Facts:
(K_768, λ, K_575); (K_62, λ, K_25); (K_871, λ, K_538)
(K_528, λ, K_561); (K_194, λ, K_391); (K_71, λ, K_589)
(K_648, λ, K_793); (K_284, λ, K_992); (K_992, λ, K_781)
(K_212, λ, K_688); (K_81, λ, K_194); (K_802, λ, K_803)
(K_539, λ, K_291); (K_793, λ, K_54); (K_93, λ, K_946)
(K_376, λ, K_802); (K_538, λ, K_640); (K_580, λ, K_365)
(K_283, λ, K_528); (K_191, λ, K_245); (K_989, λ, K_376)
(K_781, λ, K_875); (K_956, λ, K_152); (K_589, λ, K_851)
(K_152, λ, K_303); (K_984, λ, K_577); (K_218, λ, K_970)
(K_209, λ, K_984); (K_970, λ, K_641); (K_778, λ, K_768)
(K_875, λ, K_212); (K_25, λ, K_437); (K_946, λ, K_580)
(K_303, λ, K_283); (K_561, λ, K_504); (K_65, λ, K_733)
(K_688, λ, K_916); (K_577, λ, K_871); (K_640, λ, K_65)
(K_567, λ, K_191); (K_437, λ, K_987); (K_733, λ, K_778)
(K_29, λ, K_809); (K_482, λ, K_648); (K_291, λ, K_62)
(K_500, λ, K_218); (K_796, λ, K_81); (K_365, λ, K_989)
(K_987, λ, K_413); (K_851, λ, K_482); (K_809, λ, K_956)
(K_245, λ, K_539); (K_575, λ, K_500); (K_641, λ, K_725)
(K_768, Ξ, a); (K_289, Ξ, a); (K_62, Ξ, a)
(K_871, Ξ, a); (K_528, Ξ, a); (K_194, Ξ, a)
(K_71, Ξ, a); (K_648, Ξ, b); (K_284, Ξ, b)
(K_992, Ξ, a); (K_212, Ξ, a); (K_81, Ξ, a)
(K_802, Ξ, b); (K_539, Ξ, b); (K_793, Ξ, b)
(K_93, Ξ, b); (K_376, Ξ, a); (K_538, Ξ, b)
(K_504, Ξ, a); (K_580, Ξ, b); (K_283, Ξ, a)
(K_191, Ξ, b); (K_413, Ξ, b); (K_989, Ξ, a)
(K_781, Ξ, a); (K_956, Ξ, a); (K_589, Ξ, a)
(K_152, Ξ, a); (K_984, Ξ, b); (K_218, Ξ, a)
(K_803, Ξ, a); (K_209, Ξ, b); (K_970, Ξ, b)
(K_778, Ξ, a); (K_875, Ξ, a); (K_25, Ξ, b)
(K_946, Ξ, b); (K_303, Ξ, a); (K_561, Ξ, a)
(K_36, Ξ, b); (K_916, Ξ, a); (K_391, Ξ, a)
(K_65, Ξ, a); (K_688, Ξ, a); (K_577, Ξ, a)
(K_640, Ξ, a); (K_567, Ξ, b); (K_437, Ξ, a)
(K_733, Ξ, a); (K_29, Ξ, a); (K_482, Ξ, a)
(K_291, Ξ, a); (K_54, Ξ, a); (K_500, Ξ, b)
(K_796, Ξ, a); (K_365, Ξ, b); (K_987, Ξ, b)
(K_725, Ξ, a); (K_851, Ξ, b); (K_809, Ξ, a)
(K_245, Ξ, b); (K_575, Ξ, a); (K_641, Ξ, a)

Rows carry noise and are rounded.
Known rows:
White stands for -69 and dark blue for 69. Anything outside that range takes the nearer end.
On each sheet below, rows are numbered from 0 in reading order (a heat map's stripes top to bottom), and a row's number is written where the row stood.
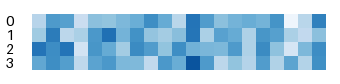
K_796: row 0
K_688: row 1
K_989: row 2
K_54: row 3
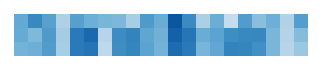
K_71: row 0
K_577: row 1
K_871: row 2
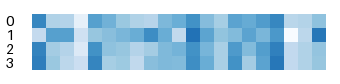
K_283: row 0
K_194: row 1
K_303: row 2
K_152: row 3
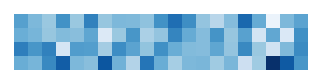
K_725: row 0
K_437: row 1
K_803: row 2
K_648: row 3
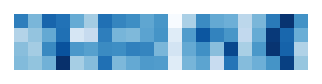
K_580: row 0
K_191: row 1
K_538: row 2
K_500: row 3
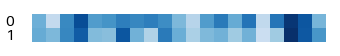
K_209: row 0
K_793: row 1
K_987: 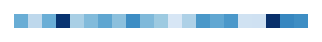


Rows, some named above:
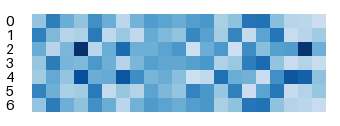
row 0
K_733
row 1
K_809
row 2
K_970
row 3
K_778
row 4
K_284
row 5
K_29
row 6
K_733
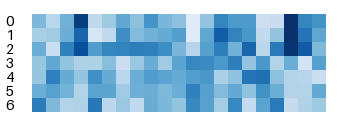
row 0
K_25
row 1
K_539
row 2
K_984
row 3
K_291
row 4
K_733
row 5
K_289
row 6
K_809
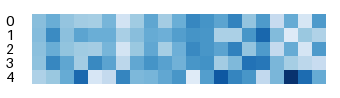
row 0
K_62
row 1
K_575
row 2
K_62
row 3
K_65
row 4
K_245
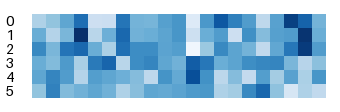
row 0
K_567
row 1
K_970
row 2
K_93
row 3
K_577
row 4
K_482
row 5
K_768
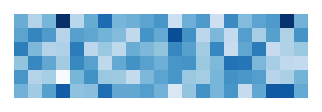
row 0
K_970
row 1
K_482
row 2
K_809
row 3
K_65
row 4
K_504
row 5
K_36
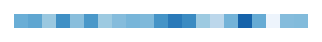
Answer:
K_218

